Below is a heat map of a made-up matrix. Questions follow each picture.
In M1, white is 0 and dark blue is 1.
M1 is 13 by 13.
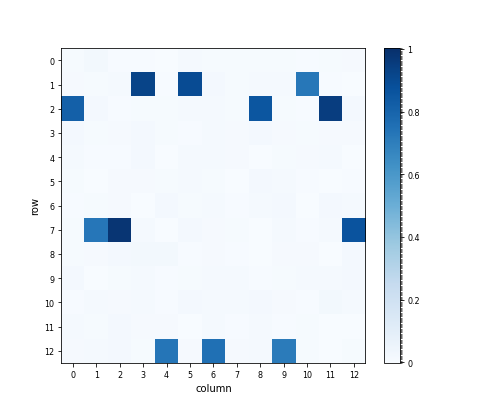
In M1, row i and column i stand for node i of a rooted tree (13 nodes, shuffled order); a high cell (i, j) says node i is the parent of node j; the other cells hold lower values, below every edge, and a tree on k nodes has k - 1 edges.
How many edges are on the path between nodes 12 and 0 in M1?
3
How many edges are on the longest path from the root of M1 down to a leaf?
2
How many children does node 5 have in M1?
0
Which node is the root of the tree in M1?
7
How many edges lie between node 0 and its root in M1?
2
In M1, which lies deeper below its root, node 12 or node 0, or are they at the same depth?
node 0
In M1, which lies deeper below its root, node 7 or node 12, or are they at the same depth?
node 12
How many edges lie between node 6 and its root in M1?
2
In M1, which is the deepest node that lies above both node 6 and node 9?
12
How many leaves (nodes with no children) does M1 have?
9
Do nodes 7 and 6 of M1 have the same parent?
no
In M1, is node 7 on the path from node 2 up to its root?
yes
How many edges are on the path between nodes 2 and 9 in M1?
3
